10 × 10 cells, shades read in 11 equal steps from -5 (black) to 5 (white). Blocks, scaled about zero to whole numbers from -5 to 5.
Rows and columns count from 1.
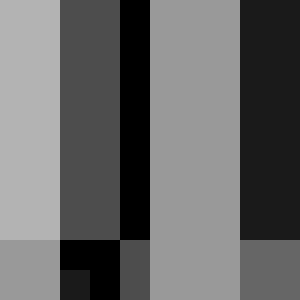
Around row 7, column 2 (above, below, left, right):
2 2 2 -2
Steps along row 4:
same down same down up same same down same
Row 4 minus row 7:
0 0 0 0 0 0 0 0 0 0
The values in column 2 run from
1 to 2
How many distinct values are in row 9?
4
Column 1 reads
2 2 2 2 2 2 2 2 1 1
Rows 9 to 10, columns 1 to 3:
1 1 -5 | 1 1 -4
